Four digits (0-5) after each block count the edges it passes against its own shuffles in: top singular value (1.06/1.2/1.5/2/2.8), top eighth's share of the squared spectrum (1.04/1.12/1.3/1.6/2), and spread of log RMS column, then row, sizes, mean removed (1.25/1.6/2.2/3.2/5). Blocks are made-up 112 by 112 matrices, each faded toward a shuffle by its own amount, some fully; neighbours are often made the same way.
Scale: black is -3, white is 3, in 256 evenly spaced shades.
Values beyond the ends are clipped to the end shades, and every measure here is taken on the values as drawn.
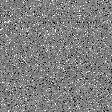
3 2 0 1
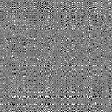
5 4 3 4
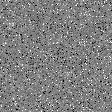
2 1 0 0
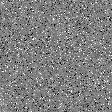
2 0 0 0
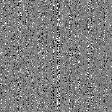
2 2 4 0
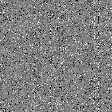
2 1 2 0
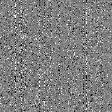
2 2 3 0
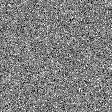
0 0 0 0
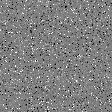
2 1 0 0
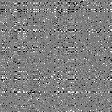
5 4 3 3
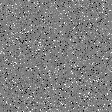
0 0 0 0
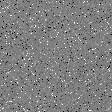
0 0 0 0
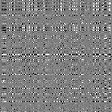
5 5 4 4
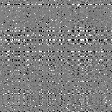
5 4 3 4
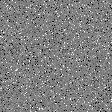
1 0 0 0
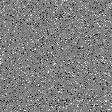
3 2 0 0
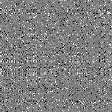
4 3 1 2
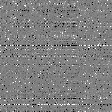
5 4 2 3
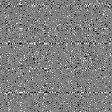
5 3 2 2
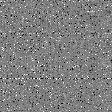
4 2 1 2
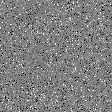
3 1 0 0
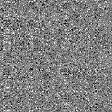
4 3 2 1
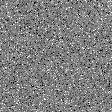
0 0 0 0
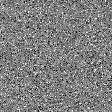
3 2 1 0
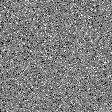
1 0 0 0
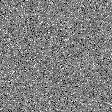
2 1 0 0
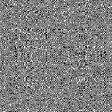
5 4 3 3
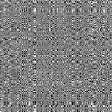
5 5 4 4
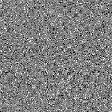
4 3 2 2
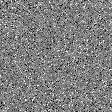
2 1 0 0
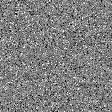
2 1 0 0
